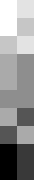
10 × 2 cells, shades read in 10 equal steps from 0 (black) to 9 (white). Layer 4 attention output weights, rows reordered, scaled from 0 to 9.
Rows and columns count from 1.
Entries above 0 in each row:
2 2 2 2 2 2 2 2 1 1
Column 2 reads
8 7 8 5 5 5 3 6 2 2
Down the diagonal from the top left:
9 7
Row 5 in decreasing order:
6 5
